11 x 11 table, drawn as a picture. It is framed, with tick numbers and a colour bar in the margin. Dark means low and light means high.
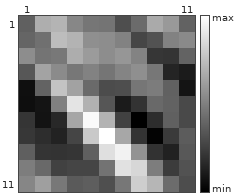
Calmest part: top middle. Ninth with the highest average: bottom middle. Mirror symmetry: none. Grain: diagonal, down to the right. Average level on the scale: 40%. Slope: none.
